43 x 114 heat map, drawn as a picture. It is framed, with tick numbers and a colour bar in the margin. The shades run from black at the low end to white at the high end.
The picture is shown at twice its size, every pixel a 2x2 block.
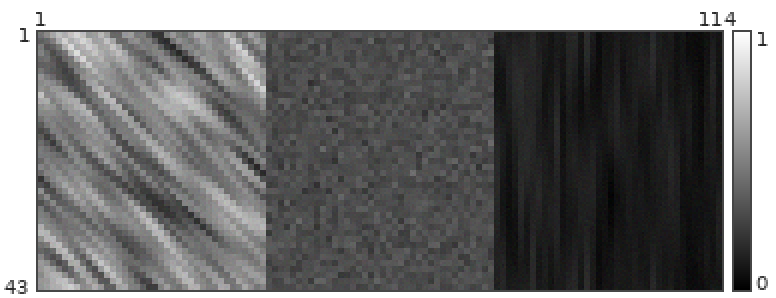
It is made of 1 by 3 panels. Panel 1,1: middling, slanting down to the right, strong in contrast. Panel 1,2: low, fine-grained, faint in contrast. Panel 1,3: very low, streaked downward, faint in contrast.
